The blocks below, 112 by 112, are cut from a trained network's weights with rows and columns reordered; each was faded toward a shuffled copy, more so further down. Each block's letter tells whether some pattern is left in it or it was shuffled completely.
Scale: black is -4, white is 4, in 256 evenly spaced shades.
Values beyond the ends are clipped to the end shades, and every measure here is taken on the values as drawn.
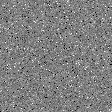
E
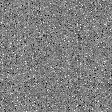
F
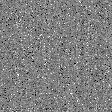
F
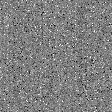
F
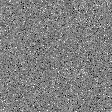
E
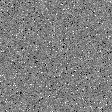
E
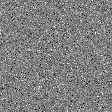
E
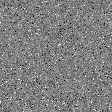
E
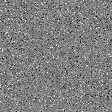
F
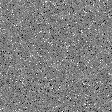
E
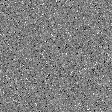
E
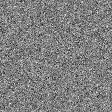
E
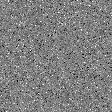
E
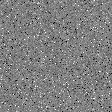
E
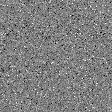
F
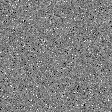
E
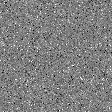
E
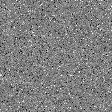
E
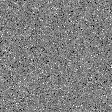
E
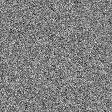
F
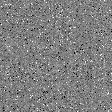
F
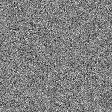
E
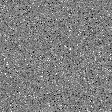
E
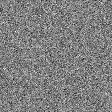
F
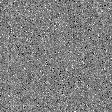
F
